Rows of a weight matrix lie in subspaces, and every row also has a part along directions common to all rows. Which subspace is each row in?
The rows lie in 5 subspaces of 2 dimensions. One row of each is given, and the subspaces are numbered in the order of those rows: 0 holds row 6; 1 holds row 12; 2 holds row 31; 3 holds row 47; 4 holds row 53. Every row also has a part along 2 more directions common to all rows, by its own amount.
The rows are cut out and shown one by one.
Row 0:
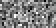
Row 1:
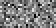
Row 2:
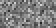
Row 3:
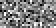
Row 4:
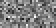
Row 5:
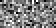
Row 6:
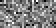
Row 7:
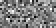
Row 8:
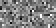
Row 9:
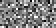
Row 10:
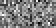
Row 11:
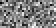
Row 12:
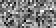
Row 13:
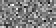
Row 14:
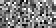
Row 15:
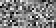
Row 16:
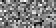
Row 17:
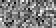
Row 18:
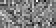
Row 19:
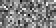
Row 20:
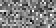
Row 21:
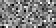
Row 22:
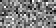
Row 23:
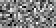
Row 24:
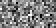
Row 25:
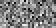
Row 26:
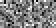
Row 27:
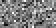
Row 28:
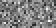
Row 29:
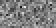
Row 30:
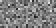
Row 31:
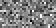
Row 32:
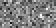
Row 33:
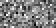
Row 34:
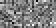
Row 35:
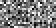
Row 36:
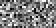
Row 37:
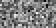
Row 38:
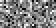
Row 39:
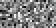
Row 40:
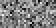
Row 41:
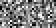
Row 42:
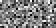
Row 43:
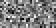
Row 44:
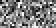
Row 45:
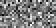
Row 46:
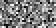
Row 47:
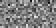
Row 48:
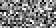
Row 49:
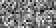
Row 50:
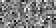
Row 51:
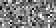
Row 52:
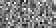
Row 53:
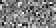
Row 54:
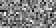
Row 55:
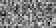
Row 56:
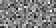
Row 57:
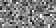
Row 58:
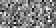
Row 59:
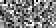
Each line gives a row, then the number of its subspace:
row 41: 2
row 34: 0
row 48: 2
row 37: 4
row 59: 0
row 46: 3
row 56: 3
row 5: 0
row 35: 1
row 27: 1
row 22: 0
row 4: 3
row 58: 2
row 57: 2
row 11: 4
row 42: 3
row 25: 1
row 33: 4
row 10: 0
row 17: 1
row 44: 4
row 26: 0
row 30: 3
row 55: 0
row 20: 2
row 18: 0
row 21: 3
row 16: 1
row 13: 3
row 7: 3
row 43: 3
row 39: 4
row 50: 1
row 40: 0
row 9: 3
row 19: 0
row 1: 3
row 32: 2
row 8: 2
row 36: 4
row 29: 4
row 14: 1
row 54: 2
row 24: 2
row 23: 4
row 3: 1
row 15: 4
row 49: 1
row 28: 2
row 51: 2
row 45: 0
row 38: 0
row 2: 1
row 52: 1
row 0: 4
